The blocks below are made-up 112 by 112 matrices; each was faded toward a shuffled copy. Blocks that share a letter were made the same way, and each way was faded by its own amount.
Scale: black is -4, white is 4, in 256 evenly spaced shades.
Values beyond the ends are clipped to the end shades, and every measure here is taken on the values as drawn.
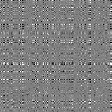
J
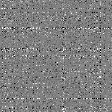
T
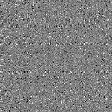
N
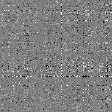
T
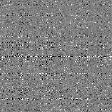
T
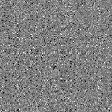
N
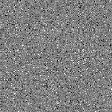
N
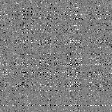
T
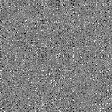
N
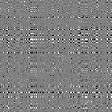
J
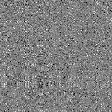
N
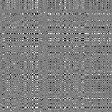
J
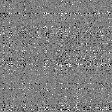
T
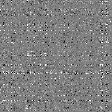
T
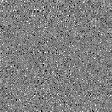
N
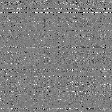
T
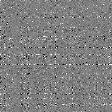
T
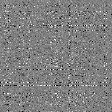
T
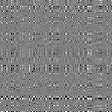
J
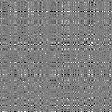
J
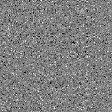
N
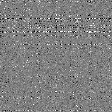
T
